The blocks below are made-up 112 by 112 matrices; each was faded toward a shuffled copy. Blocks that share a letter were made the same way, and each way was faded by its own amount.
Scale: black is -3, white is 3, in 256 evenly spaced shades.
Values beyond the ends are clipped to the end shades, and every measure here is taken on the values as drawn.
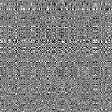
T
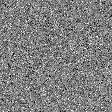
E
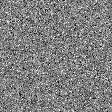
E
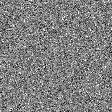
E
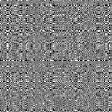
T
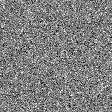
E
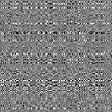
T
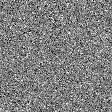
E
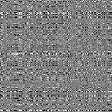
T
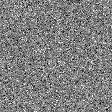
E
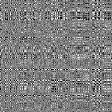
T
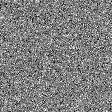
E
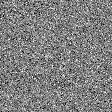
E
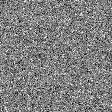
E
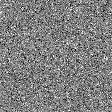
E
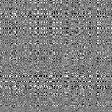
T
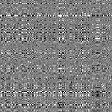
T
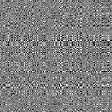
T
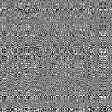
T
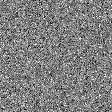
E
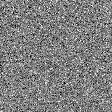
E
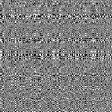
T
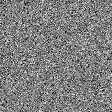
E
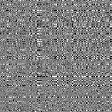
T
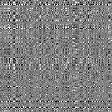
T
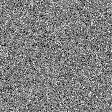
E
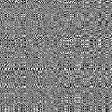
T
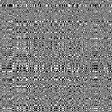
T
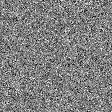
E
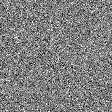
E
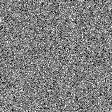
E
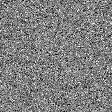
E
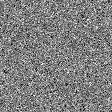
E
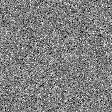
E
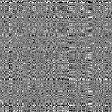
T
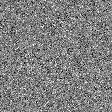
E
